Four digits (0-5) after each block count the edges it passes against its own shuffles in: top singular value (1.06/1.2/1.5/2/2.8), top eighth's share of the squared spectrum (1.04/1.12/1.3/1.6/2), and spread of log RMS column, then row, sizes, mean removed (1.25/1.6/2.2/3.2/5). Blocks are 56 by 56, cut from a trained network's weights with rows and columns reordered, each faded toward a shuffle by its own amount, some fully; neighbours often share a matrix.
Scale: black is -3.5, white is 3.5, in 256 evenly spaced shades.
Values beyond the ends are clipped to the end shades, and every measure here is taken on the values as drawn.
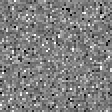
0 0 0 0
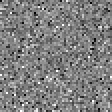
1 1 0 0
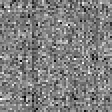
2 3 0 2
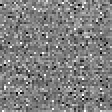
2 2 2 1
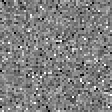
0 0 0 0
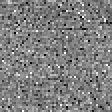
0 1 0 0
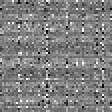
3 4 3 2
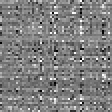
3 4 4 2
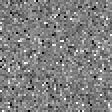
0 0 0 0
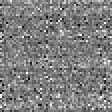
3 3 2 1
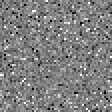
0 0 0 0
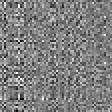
4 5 3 2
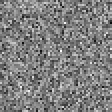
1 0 0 0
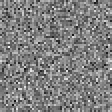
3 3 1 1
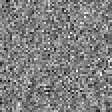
3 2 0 0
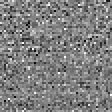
2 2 2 1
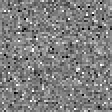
0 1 0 0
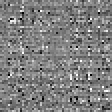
3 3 3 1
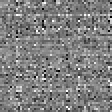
2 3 3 2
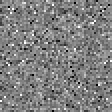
0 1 0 0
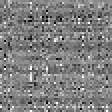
3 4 3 2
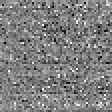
2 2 2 1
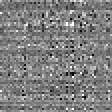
3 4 3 2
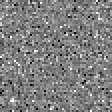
1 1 0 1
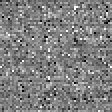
2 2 2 0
